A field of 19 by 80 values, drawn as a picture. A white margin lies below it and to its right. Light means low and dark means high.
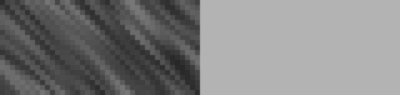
The table splits into one row of 2 panels. Panel 1,1: high, slanting down to the right. Panel 1,2: low, flat.
